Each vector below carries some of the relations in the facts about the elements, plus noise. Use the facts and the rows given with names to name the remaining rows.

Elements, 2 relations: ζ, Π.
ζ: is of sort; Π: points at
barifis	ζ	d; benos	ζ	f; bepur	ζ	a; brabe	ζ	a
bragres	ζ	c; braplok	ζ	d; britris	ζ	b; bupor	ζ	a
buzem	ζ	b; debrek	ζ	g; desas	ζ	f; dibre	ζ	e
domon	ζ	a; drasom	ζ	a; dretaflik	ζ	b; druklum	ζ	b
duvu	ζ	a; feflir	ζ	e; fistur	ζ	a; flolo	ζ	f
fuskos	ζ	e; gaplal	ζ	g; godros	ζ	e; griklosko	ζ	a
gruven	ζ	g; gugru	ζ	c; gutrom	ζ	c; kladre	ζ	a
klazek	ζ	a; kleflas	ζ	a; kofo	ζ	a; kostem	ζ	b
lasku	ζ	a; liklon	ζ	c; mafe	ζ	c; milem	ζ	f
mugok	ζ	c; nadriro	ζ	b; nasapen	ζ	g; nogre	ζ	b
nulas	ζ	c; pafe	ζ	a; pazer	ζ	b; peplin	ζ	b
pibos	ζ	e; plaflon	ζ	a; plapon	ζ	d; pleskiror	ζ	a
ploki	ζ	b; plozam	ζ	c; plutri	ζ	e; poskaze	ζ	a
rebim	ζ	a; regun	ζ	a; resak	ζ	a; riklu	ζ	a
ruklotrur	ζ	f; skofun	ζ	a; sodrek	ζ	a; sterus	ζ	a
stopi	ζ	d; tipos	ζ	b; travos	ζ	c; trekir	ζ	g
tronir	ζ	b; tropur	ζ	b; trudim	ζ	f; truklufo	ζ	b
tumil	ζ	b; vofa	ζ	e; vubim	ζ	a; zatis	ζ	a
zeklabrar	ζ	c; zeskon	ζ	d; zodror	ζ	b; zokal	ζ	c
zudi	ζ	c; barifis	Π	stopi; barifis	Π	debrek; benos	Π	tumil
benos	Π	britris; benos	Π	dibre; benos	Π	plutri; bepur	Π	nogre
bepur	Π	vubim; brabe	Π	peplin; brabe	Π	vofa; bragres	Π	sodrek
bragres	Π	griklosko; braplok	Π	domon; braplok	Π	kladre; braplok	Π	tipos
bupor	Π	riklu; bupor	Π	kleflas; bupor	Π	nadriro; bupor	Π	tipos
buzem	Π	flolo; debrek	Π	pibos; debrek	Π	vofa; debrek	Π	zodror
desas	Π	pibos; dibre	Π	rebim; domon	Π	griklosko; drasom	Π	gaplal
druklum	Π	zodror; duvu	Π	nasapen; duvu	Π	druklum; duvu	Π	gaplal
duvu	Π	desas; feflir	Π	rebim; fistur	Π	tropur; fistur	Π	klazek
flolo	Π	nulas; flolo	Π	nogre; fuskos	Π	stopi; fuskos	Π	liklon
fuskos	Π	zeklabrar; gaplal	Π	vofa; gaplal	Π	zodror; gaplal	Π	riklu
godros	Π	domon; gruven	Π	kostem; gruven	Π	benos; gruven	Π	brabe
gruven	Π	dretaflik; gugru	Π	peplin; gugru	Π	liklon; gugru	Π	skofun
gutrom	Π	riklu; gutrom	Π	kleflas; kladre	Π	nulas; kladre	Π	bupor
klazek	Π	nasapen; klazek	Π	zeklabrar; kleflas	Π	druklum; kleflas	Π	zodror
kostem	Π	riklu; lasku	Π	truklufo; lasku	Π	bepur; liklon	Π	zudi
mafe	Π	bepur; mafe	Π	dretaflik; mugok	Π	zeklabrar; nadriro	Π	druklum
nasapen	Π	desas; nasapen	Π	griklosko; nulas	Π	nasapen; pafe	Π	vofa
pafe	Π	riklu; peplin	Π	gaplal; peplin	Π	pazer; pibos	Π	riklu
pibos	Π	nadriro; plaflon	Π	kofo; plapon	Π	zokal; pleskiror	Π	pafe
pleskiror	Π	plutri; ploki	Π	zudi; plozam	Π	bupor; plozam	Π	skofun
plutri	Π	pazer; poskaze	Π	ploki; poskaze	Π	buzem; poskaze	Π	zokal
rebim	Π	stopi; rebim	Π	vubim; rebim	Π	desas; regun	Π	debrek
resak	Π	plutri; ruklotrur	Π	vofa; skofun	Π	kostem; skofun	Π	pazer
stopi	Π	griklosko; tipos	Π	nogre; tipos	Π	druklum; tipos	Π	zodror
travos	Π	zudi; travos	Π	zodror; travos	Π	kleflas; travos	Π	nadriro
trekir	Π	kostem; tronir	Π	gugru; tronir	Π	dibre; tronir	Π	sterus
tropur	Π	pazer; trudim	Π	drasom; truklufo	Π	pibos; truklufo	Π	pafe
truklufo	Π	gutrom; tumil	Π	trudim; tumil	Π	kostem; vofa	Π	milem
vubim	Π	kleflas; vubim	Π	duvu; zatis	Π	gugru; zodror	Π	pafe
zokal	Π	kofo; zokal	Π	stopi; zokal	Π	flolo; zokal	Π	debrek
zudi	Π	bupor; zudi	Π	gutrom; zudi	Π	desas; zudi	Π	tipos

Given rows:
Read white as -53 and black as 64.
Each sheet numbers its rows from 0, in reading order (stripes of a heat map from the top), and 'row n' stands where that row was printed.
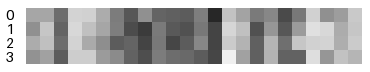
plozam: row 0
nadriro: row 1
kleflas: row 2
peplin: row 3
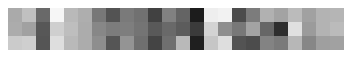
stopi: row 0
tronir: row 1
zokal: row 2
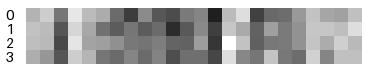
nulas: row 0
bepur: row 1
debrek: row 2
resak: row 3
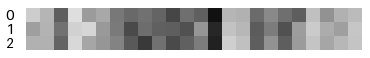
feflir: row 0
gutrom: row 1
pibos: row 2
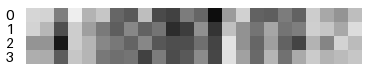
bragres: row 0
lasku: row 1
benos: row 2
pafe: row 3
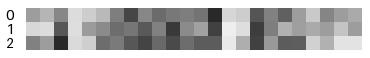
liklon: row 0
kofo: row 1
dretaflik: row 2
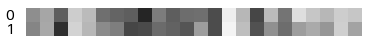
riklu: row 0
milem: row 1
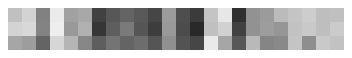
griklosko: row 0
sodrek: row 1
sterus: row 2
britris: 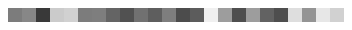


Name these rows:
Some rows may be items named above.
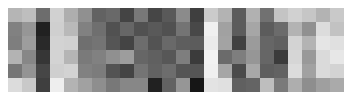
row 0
kleflas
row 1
trudim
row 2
dretaflik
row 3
gruven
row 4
kostem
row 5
plapon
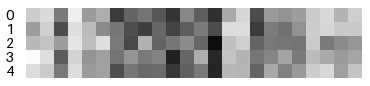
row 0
domon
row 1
nogre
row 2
mugok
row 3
poskaze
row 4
kladre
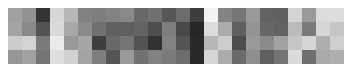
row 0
trekir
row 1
dibre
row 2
domon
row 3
gugru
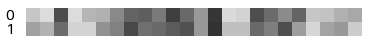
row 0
buzem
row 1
gutrom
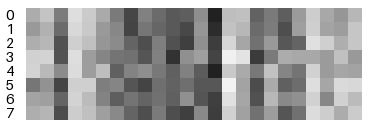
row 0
zudi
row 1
gutrom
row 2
truklufo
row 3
kofo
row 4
fistur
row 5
kostem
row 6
sterus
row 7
truklufo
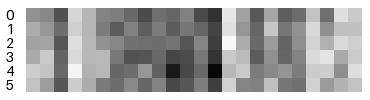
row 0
plutri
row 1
skofun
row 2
gaplal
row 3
tipos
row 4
braplok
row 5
pleskiror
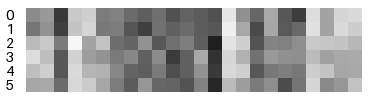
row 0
tumil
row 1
kostem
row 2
nasapen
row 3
regun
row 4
ploki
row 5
plozam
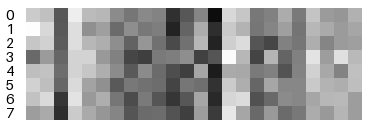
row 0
barifis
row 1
poskaze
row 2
zokal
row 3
pazer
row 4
travos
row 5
rebim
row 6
flolo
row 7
ruklotrur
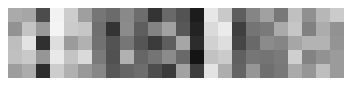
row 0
zeskon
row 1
zeklabrar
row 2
flolo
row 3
mugok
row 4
ruklotrur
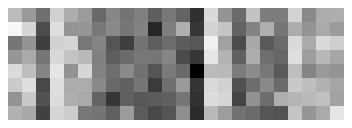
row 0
zatis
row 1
plaflon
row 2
kostem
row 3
tropur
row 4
fuskos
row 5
buzem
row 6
desas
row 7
mafe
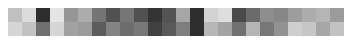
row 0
flolo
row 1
duvu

